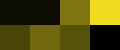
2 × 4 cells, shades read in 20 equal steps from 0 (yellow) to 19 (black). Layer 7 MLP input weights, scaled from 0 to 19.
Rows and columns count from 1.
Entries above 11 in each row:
2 3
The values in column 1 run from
13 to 18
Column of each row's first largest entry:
1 4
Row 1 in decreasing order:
18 18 9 0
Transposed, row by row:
18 13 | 18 10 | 9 12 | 0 19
